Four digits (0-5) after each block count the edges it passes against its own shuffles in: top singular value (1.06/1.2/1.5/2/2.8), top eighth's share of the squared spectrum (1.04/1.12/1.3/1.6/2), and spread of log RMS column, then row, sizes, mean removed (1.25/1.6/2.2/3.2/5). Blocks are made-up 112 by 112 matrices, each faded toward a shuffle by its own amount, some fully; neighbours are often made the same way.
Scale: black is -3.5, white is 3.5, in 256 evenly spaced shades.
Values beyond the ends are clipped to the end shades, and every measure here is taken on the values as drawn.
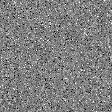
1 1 1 0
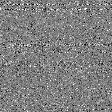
2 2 0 3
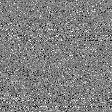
1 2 0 3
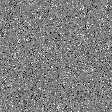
0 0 0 0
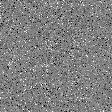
2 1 0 0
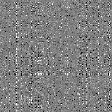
4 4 3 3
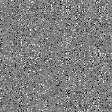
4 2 2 1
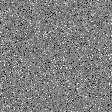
0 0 0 0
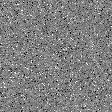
0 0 0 0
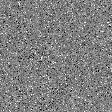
0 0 1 0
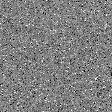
0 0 0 0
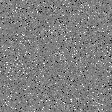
1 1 0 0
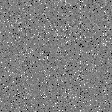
3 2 1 0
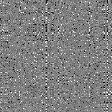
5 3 3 2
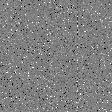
2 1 0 0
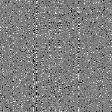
4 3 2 1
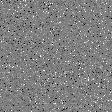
0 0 0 0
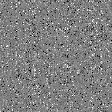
3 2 2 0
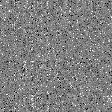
3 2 1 0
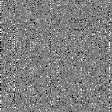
4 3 3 1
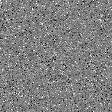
2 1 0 0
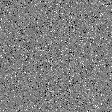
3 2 1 0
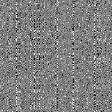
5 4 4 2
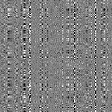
5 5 4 3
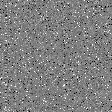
2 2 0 0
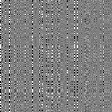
5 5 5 3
